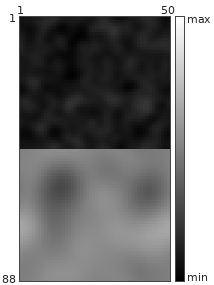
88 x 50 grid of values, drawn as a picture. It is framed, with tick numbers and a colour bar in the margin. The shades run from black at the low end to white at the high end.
The table splits into 2 rows of 1 panel. Panel 1,1: very low, blotchy, faint in contrast. Panel 2,1: middling, smooth.
